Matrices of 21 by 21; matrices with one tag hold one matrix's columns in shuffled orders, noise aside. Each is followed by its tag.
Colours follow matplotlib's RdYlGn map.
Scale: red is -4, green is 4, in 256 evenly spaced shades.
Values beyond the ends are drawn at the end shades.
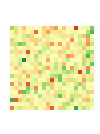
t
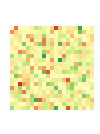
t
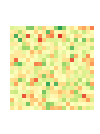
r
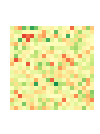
r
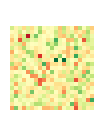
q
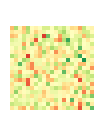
q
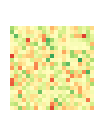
q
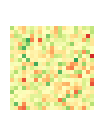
q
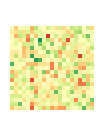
q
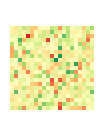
q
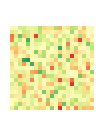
q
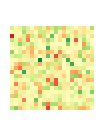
q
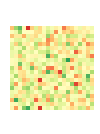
t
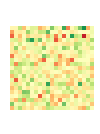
r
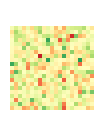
q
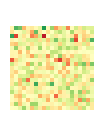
r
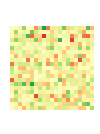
r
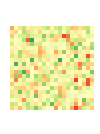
q
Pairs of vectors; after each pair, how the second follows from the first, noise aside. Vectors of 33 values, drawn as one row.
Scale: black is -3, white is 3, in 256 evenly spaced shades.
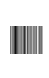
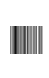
copied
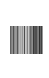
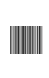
shuffled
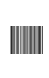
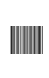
copied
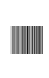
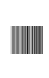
copied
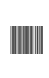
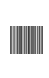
shuffled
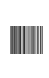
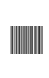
shuffled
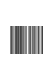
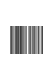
copied
